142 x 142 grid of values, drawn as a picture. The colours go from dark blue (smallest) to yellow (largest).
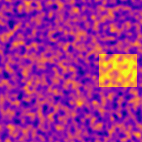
An odd patch, higher than its surroundings, sits in the middle right. Overall the values sit about 40% of the way up the scale. The middle right is the ninth with the highest average. No regular stripes run through it.
